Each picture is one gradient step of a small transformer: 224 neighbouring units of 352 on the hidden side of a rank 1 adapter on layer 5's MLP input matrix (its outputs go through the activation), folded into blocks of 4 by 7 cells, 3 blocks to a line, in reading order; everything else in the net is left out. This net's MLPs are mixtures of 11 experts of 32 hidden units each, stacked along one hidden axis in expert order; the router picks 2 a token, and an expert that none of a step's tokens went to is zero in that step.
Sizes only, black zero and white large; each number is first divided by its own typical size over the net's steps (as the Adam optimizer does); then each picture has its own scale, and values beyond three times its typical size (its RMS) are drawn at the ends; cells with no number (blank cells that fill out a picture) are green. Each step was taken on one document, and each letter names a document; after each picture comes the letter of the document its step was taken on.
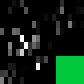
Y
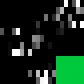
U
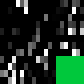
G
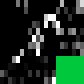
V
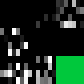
U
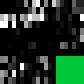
G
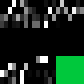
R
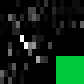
Y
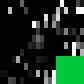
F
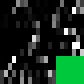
F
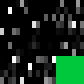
F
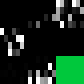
U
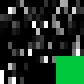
R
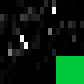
Y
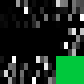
F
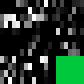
G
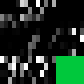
G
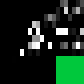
V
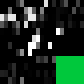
R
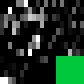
R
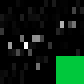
Y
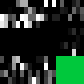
G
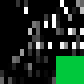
V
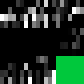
F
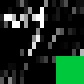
R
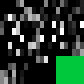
R
